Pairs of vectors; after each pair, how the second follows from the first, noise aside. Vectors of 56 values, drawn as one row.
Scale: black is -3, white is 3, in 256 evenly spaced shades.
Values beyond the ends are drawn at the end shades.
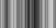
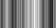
negated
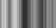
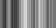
negated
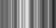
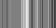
partly zeroed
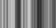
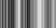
negated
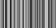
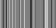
partly zeroed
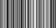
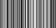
copied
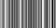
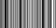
negated
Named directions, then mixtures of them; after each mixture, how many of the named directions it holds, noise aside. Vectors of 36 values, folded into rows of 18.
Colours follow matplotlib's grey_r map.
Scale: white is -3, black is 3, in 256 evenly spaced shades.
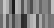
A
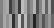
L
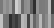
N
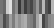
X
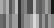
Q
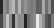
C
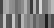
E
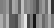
three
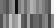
two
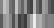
three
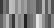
one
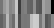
two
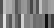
one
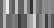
three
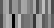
two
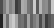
two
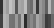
two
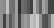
two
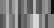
two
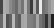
one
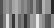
two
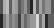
three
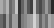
one
